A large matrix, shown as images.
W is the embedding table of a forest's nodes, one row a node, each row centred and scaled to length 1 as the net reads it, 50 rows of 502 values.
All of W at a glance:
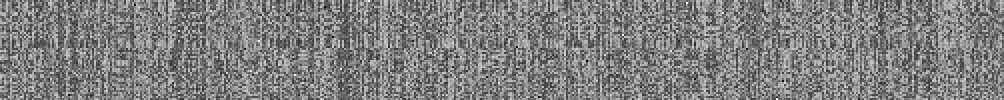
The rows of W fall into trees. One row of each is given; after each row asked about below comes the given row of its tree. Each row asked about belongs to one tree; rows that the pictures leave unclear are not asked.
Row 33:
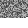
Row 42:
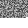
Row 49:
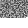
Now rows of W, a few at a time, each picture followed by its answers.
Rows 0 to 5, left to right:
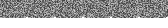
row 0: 49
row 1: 49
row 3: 49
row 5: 49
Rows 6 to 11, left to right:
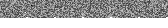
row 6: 33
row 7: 33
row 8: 42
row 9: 49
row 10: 49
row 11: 33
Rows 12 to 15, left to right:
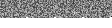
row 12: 42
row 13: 49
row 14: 49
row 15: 42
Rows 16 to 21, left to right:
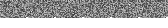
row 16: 33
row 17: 49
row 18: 33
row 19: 49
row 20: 49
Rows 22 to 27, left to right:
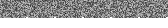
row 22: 49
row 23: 49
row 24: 42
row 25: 33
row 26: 42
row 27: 33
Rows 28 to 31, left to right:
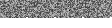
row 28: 33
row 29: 33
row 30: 42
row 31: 42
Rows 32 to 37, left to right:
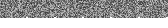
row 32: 42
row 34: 42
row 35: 42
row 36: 49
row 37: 33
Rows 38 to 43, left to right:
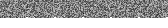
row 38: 33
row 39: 49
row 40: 49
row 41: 33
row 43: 33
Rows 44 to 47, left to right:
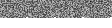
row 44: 49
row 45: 33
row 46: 42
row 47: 49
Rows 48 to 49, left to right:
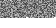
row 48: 42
